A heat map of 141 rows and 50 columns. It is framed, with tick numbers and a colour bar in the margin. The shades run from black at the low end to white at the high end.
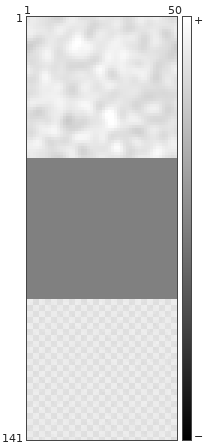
It is made of 3 by 1 panels. Panel 1,1: very high, blotchy, faint in contrast. Panel 2,1: middling, flat. Panel 3,1: very high, checkered, faint in contrast.
